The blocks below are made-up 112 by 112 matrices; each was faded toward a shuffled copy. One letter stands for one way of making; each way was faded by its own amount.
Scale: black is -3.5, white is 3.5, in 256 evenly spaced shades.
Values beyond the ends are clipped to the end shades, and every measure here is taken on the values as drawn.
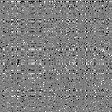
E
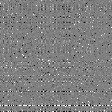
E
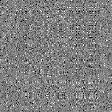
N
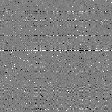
E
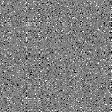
N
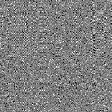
N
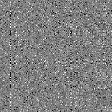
N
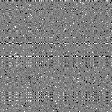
E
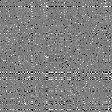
E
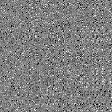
N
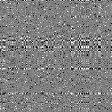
E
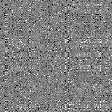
N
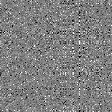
N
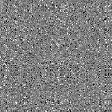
N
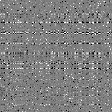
E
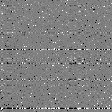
E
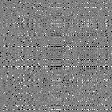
E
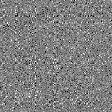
N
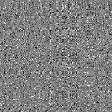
N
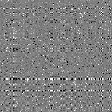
E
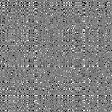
E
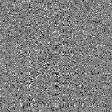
N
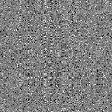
N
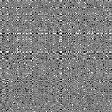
E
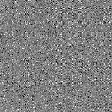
N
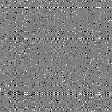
E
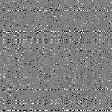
E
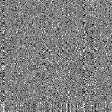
N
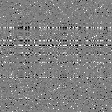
E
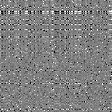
E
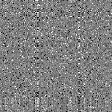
N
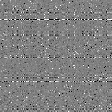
E
